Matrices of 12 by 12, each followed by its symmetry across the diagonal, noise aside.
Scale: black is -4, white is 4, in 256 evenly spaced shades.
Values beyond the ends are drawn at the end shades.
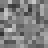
antisymmetric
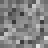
symmetric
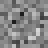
symmetric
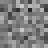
neither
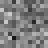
neither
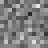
neither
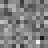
antisymmetric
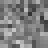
antisymmetric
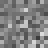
symmetric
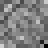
symmetric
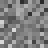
antisymmetric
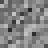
symmetric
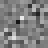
antisymmetric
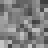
antisymmetric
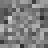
neither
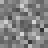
symmetric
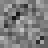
symmetric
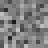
neither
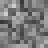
symmetric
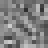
antisymmetric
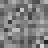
antisymmetric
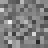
neither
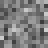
neither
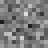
neither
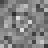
symmetric
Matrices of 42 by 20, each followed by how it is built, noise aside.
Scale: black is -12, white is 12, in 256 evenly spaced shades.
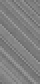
Toeplitz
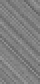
Toeplitz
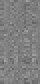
low rank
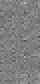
low rank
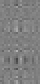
low rank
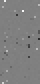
sparse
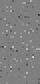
sparse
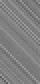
Toeplitz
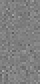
low rank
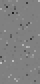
sparse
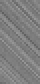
Toeplitz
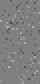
sparse
